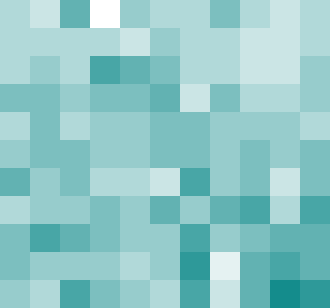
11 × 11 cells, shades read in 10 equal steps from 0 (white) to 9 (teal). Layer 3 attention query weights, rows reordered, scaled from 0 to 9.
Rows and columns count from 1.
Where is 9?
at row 11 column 10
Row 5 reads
3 5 3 4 4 5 5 4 4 4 3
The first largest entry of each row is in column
3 6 4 6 2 2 7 9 2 7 10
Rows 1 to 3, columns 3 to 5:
6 0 4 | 3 3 2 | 3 7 6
